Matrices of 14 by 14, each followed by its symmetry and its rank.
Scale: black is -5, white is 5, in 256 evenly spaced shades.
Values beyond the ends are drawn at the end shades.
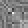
symmetric, rank three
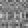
neither, rank three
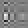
neither, rank one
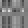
neither, rank one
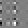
neither, rank one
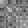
symmetric, rank three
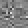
neither, rank three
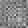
symmetric, rank three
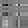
neither, rank one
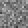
neither, full rank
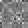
symmetric, rank three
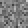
neither, full rank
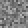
neither, full rank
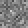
symmetric, full rank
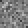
symmetric, full rank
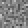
neither, full rank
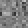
neither, rank three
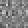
neither, rank three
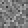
symmetric, full rank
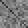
symmetric, full rank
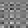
neither, rank one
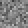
neither, full rank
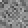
symmetric, full rank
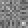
symmetric, rank three
